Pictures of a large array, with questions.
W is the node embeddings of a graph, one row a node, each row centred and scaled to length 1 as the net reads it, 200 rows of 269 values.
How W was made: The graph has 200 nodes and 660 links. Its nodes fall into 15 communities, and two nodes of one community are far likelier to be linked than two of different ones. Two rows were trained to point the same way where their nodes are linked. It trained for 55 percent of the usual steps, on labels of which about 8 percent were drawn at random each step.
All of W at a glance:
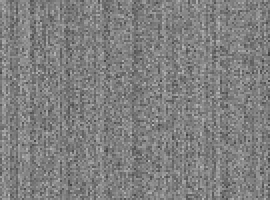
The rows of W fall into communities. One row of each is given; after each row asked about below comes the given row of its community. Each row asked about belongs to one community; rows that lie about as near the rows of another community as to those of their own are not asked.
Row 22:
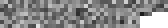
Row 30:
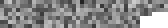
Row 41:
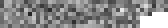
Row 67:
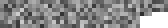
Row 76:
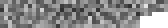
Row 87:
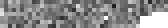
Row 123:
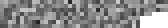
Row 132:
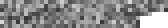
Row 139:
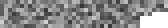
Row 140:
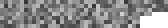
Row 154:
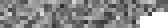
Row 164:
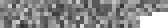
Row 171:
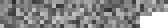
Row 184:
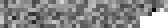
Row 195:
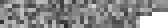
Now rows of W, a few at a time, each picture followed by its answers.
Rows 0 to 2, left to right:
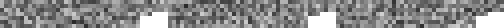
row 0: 171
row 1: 87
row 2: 164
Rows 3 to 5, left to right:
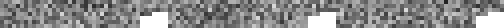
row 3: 87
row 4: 139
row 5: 67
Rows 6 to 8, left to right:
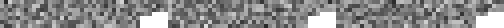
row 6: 140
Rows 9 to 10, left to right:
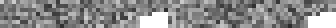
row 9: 164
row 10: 195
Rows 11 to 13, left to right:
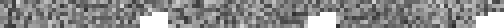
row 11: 184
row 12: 195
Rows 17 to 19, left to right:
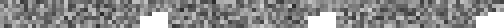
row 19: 76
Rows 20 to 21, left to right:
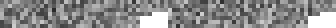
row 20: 22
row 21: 87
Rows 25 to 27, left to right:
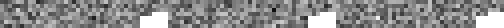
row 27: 41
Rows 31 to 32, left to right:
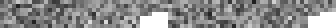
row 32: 22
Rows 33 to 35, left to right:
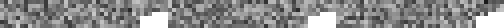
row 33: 140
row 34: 171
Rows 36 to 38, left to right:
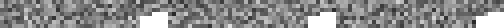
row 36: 184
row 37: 30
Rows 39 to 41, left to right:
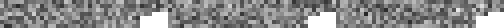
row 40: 67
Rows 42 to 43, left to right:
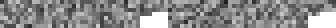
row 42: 30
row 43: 132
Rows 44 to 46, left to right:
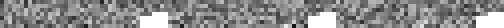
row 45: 164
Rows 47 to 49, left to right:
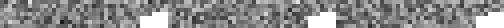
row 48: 184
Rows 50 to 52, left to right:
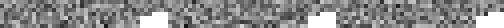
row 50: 22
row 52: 41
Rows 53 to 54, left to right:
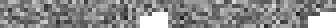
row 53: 154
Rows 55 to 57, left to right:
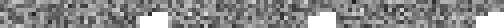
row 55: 195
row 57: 41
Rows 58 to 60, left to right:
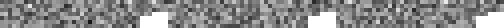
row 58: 154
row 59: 67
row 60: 164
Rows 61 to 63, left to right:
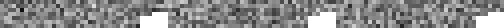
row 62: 76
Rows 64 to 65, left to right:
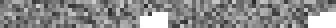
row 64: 22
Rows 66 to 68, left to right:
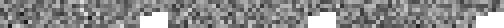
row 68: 171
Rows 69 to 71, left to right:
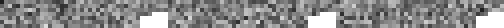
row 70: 140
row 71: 123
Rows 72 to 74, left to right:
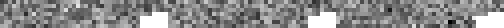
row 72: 67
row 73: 67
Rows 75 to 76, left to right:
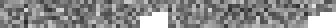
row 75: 123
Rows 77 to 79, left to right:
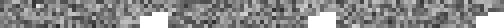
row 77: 22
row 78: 171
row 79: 154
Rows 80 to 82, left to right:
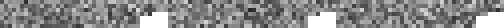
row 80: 154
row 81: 76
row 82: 195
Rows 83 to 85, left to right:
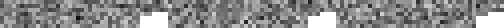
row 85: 67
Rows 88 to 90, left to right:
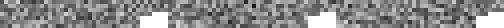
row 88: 22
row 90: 67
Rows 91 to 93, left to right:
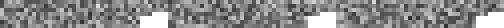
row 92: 123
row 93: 195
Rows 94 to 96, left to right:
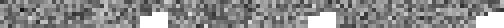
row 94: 67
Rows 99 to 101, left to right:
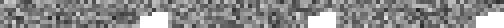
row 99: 154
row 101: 76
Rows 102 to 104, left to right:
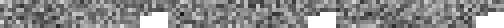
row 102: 139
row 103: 195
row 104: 154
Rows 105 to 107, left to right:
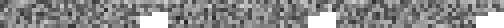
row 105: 123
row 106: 76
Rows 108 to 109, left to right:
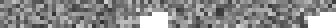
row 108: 22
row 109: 140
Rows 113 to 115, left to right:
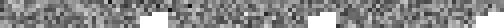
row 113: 195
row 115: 22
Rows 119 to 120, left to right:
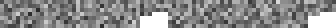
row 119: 30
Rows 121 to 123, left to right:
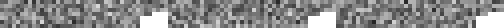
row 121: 22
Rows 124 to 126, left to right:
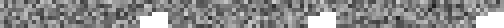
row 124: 184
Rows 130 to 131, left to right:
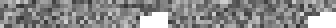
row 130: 132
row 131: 123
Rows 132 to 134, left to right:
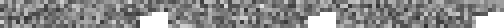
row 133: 154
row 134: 195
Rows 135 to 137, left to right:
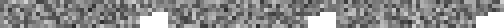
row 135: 123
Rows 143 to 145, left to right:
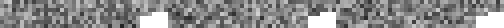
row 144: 30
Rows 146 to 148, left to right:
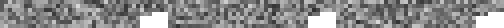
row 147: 41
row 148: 195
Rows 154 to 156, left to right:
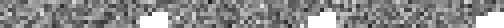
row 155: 30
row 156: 132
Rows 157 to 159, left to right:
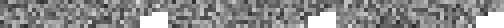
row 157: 140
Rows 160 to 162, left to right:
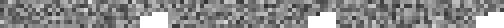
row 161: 184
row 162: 164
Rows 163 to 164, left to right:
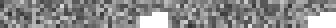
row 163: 123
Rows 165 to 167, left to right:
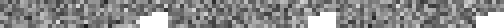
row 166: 87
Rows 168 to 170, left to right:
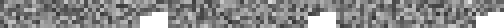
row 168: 123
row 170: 164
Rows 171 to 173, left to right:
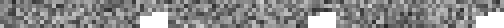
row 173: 67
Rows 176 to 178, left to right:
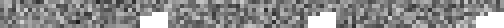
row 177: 41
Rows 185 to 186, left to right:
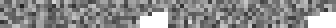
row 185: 171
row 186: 76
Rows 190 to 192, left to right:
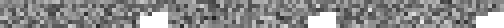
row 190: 171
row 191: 164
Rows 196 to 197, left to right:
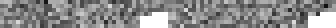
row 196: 139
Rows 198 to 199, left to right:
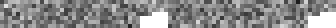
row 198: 123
